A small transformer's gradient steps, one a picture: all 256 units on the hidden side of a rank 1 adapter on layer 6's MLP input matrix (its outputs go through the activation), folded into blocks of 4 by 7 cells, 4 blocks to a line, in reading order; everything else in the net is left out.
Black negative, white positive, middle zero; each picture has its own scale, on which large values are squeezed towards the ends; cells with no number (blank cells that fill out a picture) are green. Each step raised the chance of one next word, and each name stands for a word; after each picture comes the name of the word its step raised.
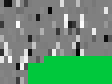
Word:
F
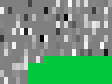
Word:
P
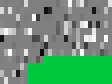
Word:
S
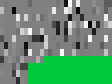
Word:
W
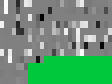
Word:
S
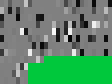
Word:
P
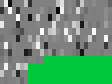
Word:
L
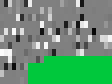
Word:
W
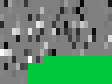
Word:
W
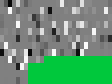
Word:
F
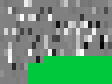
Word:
S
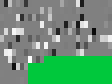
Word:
W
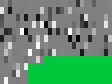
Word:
P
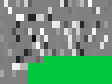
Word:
L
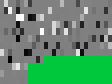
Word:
L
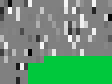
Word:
F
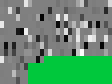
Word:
S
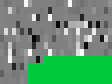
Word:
S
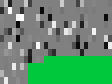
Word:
L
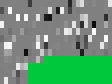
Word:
L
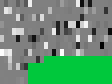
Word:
W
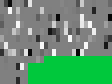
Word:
F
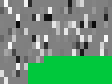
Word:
L
